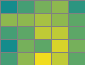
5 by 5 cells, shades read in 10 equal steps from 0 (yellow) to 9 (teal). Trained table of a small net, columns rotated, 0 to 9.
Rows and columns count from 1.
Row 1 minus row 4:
0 2 -1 3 3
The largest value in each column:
9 7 6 4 8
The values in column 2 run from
4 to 7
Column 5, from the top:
8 6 6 5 6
